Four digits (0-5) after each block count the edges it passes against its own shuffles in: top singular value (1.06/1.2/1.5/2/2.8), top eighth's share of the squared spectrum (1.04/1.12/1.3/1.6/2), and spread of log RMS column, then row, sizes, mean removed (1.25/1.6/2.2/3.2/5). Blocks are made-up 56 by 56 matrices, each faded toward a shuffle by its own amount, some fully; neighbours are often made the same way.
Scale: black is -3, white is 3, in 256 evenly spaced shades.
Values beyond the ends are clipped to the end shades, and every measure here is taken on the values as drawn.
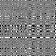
5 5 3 4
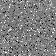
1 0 0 0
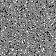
2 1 0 0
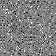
3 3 1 1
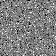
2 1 0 0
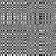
5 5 4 4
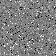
1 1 0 0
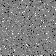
2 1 0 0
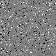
2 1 0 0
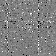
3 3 1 1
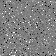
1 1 0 0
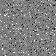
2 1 0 0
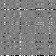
4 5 2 3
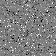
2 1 0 0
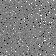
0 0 0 0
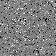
1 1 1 0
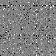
3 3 1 2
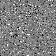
0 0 0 0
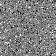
0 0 0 0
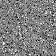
2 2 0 0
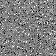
2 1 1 0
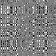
5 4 3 3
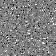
2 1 0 0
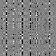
5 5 3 2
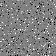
0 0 0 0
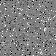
2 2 1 0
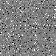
3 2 1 1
